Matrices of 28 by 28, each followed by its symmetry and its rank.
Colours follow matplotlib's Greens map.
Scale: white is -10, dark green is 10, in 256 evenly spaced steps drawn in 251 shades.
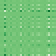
neither, rank one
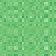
neither, rank two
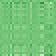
neither, rank two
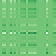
neither, rank one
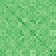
symmetric, rank five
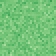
neither, full rank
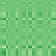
neither, rank one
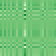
neither, rank one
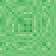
symmetric, rank three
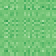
neither, rank two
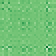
symmetric, rank three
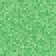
neither, full rank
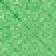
symmetric, rank five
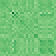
symmetric, rank five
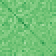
symmetric, rank five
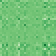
symmetric, rank three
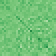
symmetric, rank five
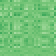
neither, rank two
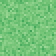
neither, full rank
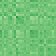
symmetric, rank three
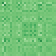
symmetric, rank three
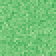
neither, full rank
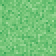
neither, full rank
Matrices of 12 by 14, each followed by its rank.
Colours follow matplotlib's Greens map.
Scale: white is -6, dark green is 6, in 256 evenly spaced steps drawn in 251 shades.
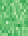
full rank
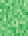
full rank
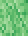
full rank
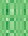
one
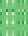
one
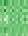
two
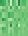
two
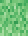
full rank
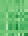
two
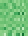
two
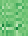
two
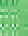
two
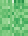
two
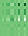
one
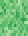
full rank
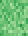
full rank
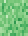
full rank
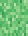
full rank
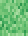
full rank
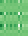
one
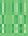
one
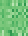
two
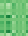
one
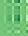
one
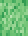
full rank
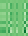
one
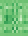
two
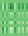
one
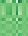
one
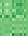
two
